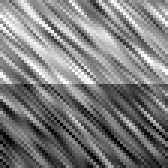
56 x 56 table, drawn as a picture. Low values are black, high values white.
Streaks slant down to the right. Overall the values sit about 50% of the way up the scale. A horizontal seam about 50% of the way down splits the table, and the top part is higher. The top left is the ninth with the highest average.
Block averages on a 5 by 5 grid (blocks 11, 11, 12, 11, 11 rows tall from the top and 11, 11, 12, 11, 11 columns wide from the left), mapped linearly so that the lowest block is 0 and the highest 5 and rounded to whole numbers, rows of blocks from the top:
54344 | 44444 | 23322 | 11111 | 00110
